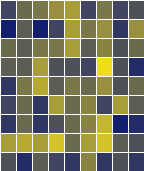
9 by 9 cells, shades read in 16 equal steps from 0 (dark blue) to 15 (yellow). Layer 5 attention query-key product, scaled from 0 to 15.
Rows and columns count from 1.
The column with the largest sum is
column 7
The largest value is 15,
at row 4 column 7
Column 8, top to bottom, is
3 2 4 4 4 10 0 5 4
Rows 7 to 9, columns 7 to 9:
12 0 1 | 13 5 4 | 2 4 2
